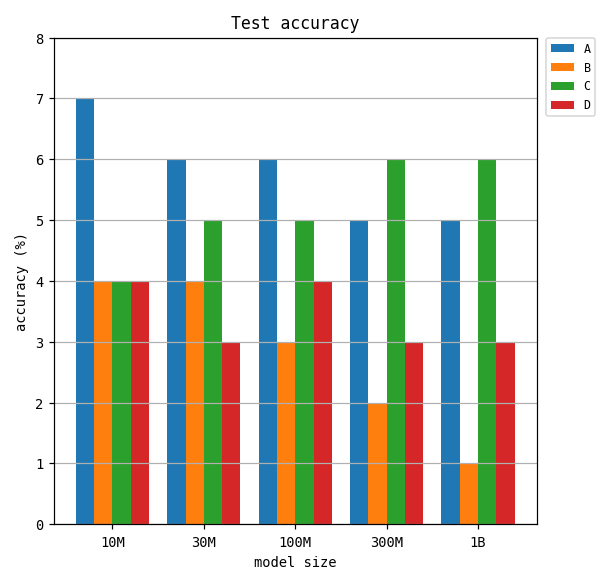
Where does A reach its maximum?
10M
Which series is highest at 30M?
A
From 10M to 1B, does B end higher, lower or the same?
lower
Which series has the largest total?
A
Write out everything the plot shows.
Title: Test accuracy
x-axis: model size, ticks 10M 30M 100M 300M 1B
y-axis: accuracy (%), ticks 0 1 2 3 4 5 6 7 8
Legend: A, B, C, D
Values:
A: 7 6 6 5 5
B: 4 4 3 2 1
C: 4 5 5 6 6
D: 4 3 4 3 3
